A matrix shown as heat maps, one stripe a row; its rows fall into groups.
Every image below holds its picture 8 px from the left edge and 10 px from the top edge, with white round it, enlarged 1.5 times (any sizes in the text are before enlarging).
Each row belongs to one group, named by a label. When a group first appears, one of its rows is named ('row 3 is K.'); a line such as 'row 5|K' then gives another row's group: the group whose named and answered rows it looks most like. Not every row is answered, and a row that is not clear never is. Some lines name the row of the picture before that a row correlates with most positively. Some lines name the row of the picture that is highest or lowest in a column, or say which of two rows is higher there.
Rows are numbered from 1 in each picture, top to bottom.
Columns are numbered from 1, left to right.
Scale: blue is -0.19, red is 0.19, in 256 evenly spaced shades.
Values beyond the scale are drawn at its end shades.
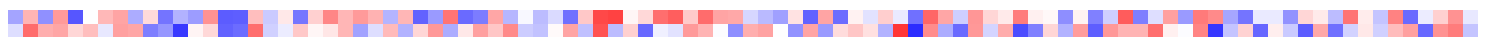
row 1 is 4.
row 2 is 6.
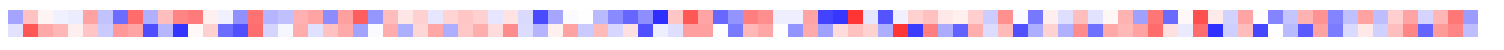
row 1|6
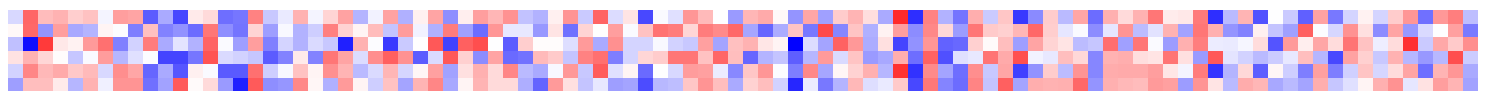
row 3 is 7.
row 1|6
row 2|4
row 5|6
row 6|6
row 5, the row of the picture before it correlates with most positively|2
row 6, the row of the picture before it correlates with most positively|2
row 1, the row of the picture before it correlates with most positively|2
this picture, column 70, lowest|4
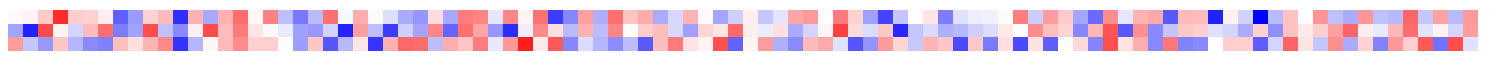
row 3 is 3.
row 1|7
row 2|7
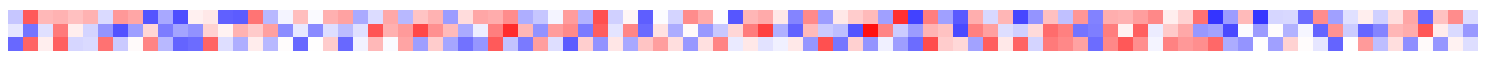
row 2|3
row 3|4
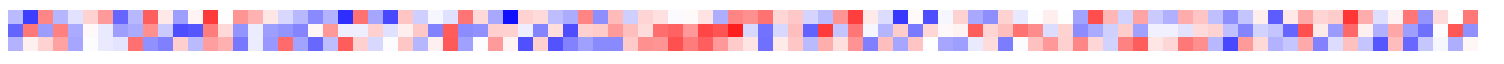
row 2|4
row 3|4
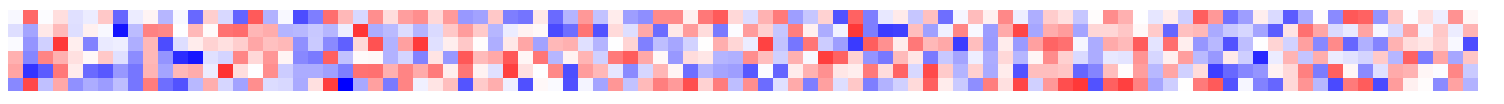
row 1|4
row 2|7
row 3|3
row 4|7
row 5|3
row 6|4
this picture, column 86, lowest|1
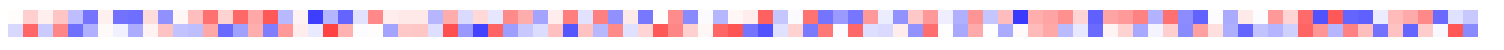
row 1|3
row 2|4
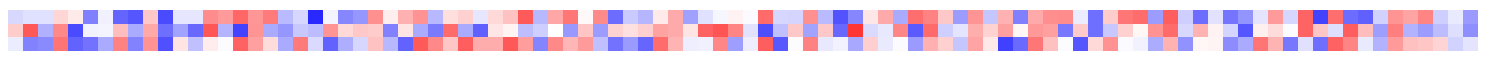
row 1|3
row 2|4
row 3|3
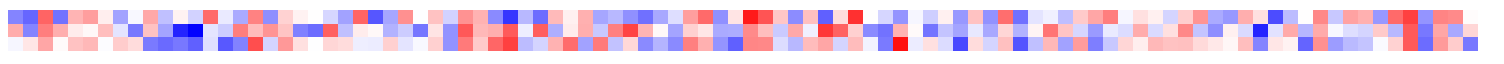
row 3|6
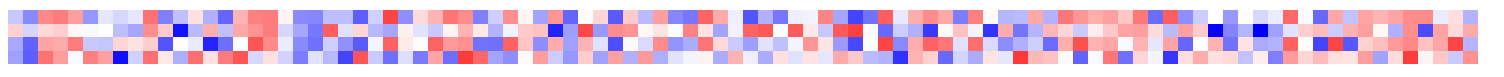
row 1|3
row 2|7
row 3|3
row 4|7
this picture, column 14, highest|2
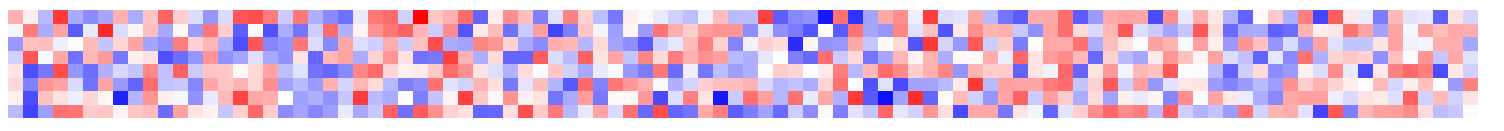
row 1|3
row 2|4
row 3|6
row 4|4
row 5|3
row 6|7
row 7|7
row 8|3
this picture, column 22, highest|2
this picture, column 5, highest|8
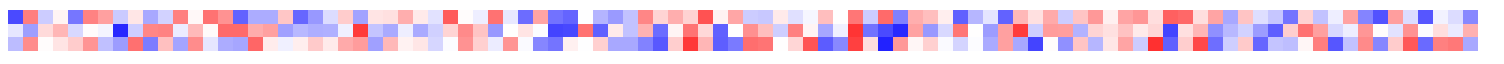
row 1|4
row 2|7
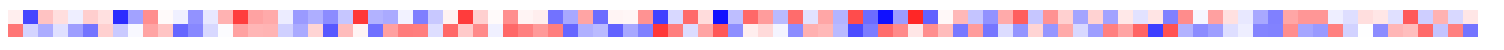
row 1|7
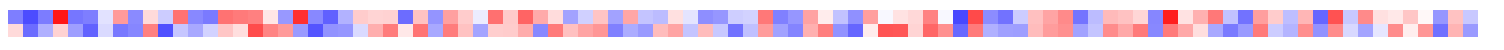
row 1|3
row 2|3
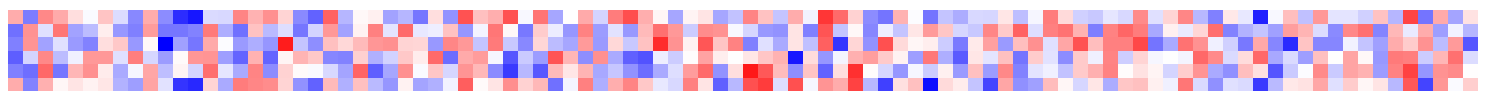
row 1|7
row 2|4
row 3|4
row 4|6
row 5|6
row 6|7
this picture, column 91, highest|2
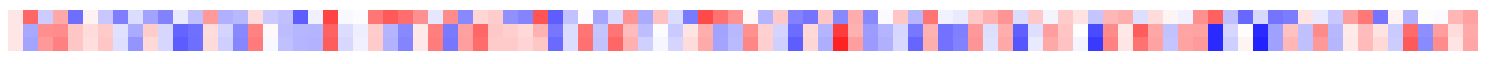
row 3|7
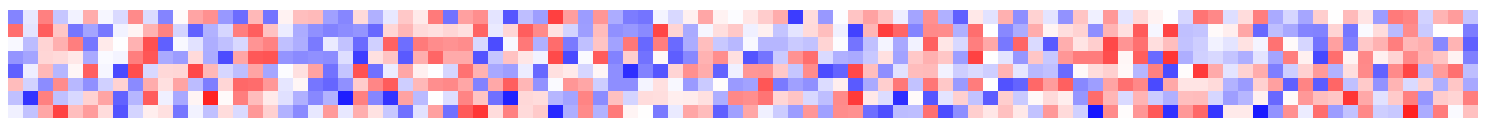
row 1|6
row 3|3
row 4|3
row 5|6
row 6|3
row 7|7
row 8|7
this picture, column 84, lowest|8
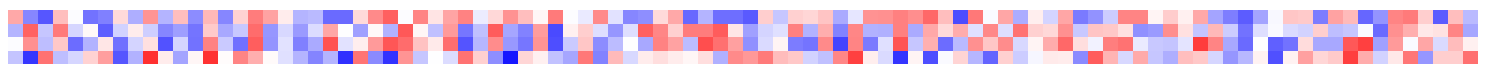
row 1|3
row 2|4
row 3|4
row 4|7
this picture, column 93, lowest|4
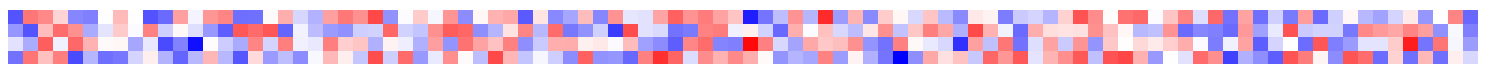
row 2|3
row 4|4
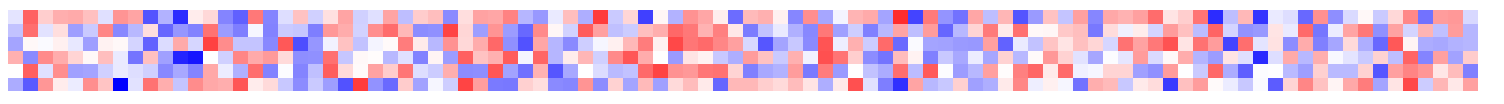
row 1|6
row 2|4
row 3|4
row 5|4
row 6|7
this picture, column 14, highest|3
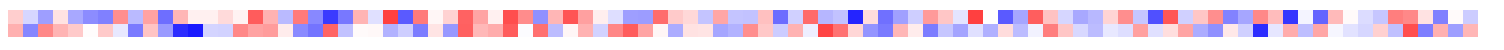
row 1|3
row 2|7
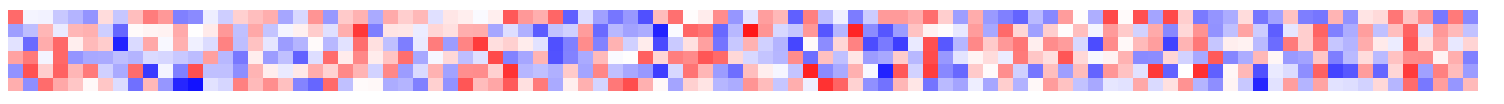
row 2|6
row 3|7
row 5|6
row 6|7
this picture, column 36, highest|6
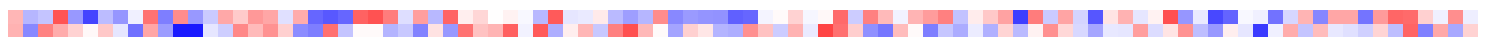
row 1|3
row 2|7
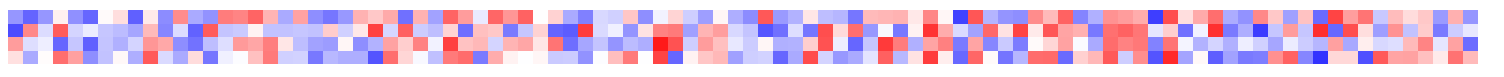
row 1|3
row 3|3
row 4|3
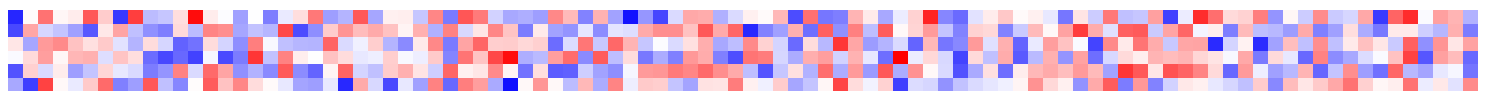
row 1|6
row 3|7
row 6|7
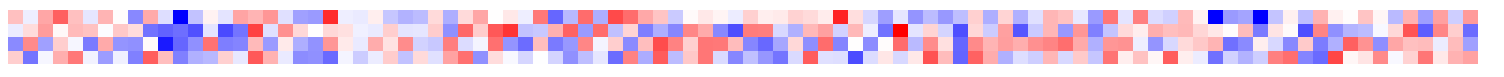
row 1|7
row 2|6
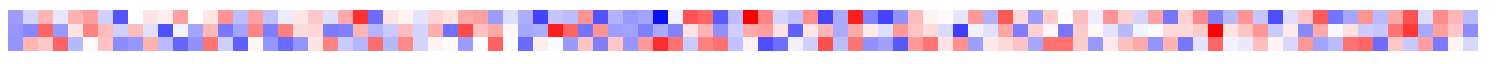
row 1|6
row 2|6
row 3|4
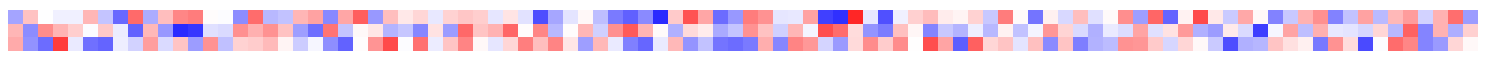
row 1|6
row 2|7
